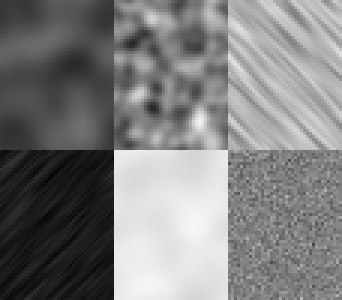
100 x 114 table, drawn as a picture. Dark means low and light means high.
The table splits into 2 rows of 3 panels. Panel 1,1: low, smooth. Panel 1,2: middling, blotchy, strong in contrast. Panel 1,3: high, slanting down to the right. Panel 2,1: very low, slanting up to the right, faint in contrast. Panel 2,2: very high, smooth, faint in contrast. Panel 2,3: middling, fine-grained.
